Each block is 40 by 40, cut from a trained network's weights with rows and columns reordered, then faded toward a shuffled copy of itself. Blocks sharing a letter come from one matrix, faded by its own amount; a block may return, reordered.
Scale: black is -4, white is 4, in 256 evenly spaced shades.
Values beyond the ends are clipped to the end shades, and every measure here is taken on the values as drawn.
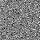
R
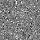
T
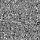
T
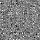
T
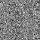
R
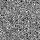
R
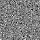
R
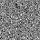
R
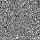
T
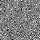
R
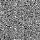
R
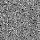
R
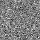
R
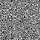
R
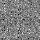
T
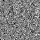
R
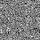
R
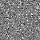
T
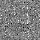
T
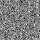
R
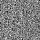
R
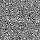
T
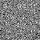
R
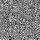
T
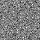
R
